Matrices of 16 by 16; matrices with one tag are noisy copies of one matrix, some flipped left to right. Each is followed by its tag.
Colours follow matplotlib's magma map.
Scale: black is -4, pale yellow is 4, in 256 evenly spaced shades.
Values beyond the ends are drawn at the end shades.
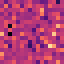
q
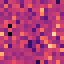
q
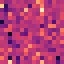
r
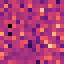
q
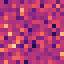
q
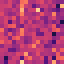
r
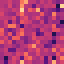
r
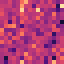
r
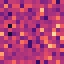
q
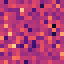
q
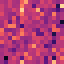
r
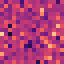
q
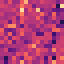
r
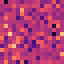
q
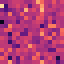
r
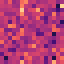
r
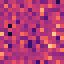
q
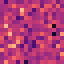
q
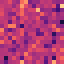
r
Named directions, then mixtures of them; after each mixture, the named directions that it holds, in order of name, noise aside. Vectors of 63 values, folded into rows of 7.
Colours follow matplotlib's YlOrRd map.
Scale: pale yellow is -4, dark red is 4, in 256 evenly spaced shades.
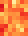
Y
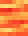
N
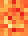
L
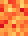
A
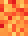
A, L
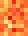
L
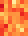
Y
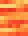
N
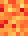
A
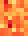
A, L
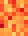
A, L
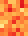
A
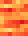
N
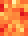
Y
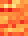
N, Y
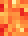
Y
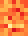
L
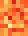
L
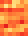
N, Y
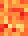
L, Y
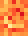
L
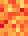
A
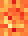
L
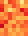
A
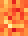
L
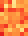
N, Y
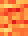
L, N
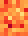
L
